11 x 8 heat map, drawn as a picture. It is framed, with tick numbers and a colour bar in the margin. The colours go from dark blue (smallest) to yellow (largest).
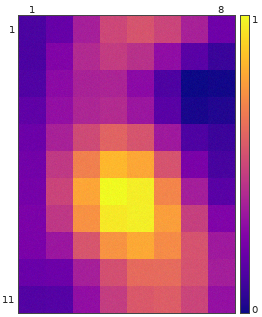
Overall the values sit about 40% of the way up the scale. The ninth with the highest average is the centre. There are no lone odd cells. The top right is the ninth with the lowest average.
